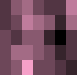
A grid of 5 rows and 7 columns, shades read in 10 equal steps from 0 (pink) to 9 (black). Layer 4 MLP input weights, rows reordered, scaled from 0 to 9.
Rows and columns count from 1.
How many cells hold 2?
2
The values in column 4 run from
3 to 5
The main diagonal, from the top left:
6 5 4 4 5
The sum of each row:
32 30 41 33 32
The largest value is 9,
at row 3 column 6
